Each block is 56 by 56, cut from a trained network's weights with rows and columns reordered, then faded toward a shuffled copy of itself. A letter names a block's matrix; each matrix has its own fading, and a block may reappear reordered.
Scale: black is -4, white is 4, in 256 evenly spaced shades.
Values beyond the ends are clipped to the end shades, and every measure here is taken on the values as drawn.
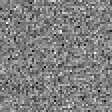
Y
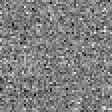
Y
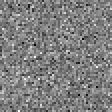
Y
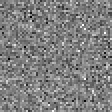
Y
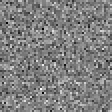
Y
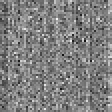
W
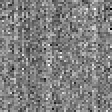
W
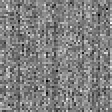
W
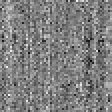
W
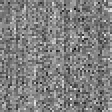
W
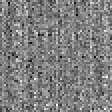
W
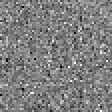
Y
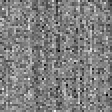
W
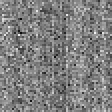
W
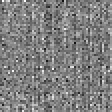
W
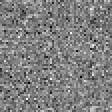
Y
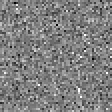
Y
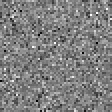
Y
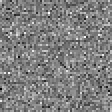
Y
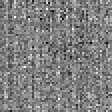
W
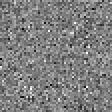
Y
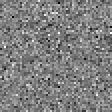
Y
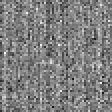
W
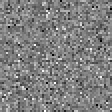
Y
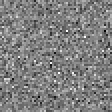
Y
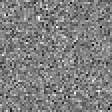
Y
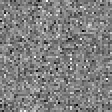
Y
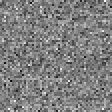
Y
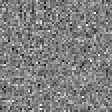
Y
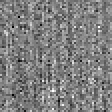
W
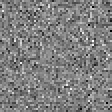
Y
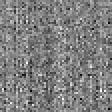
W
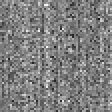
W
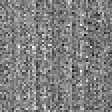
W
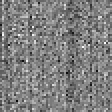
W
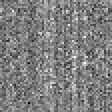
W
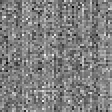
W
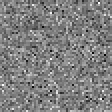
Y
